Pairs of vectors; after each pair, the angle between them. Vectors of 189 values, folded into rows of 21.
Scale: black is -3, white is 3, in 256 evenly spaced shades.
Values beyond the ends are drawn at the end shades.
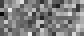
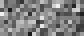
nearly opposite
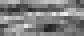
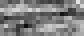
nearly opposite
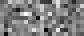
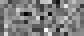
nearly opposite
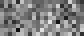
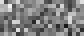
partly opposed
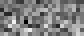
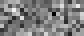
orthogonal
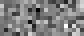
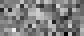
partly opposed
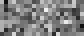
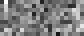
nearly opposite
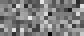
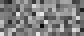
orthogonal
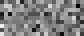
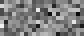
partly aligned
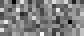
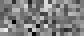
partly aligned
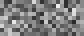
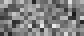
partly opposed
